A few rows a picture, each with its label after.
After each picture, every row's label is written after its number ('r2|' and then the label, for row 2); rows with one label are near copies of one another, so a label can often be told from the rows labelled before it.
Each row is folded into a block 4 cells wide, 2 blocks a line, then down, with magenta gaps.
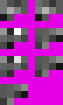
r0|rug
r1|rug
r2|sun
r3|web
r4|sun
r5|web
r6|web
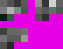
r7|rug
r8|sun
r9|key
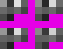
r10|sun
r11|sun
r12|sun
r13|sun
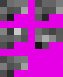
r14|key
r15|key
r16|sun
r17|rug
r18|key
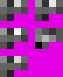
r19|sun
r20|sun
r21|sun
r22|rug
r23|sun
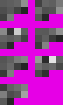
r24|web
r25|key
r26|sun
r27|web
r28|web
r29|sun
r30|key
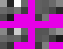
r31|sun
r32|web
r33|sun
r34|web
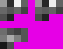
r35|sun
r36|sun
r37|rug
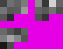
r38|key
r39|sun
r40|rug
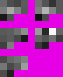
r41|rug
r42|rug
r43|web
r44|sun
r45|key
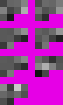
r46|key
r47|key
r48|web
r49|web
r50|web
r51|rug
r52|sun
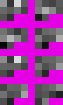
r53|sun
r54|rug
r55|rug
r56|key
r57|sun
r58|key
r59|key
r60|web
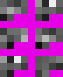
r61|rug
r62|sun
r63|key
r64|rug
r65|sun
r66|web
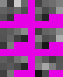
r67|sun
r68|key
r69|web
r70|key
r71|web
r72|rug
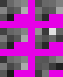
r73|key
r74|key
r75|key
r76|sun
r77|key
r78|web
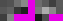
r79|web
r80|rug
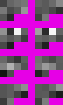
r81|key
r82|web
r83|sun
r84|sun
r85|rug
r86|rug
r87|web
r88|web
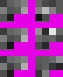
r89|key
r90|rug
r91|key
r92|sun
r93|key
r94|web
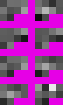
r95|key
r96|rug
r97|web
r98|web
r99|key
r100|rug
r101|rug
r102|sun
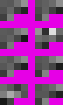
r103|web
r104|web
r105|web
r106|sun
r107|web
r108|web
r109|rug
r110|web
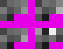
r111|key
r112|key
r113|key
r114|sun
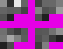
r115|sun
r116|key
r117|rug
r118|web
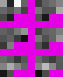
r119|sun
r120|key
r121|web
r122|key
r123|rug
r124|rug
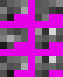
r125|key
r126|web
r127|rug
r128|sun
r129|key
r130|sun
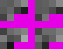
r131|web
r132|web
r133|key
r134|key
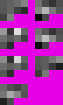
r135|web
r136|rug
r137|sun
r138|rug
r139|sun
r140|web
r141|rug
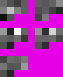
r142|rug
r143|web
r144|sun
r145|sun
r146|key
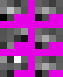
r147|rug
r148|rug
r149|web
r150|rug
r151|sun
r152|rug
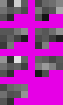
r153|sun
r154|key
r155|web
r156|web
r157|sun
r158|rug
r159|key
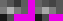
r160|rug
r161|rug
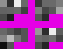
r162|sun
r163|key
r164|rug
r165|sun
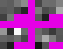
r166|web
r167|key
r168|sun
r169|rug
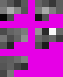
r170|rug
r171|rug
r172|key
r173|sun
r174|web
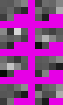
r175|web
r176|key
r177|sun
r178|rug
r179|rug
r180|web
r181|web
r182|key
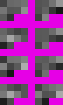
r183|key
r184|web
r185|rug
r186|web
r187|key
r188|web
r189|rug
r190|key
